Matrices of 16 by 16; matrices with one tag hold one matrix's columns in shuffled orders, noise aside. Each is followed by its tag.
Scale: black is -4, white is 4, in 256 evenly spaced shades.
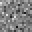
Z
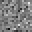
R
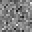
R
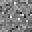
Z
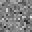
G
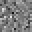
G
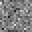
R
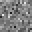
Z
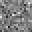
Z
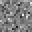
Z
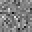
G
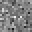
G
